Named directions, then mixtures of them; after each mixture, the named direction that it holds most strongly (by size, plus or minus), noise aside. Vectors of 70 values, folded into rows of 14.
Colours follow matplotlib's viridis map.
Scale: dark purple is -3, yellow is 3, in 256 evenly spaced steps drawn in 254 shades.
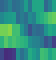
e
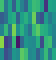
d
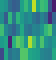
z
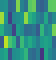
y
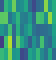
d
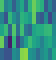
d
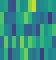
y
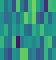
d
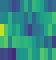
e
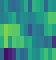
e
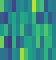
d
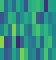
d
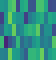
y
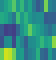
e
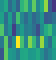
z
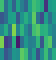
d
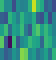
d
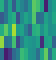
d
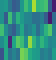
z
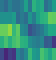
e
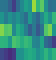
e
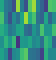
y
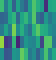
d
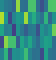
y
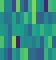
d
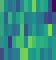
z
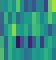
z
